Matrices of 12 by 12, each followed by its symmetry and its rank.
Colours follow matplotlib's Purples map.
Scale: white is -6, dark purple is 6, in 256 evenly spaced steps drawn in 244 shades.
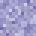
symmetric, full rank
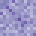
symmetric, full rank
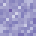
symmetric, full rank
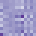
neither, rank two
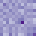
symmetric, rank two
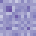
symmetric, rank two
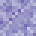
symmetric, full rank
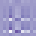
neither, rank one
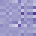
neither, rank two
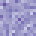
symmetric, full rank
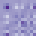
symmetric, rank two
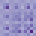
symmetric, rank two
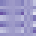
neither, rank one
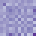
symmetric, rank two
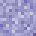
symmetric, full rank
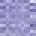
neither, rank two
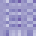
neither, rank one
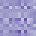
neither, rank two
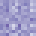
neither, rank two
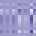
neither, rank one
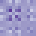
symmetric, rank two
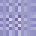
neither, rank one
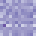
neither, rank two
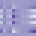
neither, rank one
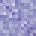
symmetric, full rank
